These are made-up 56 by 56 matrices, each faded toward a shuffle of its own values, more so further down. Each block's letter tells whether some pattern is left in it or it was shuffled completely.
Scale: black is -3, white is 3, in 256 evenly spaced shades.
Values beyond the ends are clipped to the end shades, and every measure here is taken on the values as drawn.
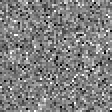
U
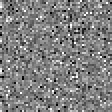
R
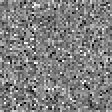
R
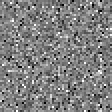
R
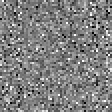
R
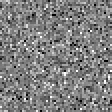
U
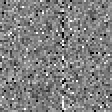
R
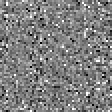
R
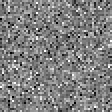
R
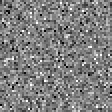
U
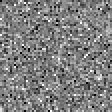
U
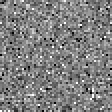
U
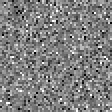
U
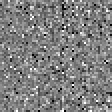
R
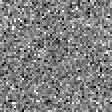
U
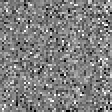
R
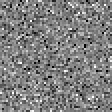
U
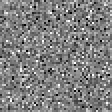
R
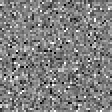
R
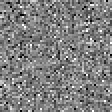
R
